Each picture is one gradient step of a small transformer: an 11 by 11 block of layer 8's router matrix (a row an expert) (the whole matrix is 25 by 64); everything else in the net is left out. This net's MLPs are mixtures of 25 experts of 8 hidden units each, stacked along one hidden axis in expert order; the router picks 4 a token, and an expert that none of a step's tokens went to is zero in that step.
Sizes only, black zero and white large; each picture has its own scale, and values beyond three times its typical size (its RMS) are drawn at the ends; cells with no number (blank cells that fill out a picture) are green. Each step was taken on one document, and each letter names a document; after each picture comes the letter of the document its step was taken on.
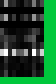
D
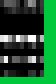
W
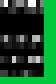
W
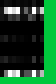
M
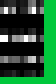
W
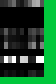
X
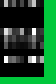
X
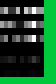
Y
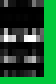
D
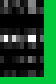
W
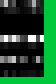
W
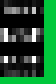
D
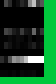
X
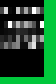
Y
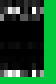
M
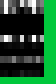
W
